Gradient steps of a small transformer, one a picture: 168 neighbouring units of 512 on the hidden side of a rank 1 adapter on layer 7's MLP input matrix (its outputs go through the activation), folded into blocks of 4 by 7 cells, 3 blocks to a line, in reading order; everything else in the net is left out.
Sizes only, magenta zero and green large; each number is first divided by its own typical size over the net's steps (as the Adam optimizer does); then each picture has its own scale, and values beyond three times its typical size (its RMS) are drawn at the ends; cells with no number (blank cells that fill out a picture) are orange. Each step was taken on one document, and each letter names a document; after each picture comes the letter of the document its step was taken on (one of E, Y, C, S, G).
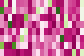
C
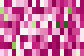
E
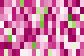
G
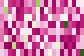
E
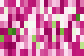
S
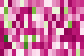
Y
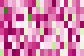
S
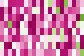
C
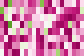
S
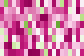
S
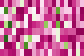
Y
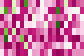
Y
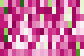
Y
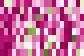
S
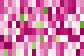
G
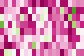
G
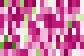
Y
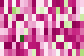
E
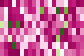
E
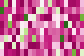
C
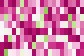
G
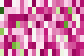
E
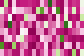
C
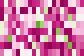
G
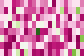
S
